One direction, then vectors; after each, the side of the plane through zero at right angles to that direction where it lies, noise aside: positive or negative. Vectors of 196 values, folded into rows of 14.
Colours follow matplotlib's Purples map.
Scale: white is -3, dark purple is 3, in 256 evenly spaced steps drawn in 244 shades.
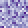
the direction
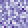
negative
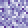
negative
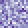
negative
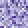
positive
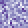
negative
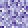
positive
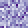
positive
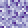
positive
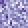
negative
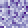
positive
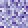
positive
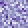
negative
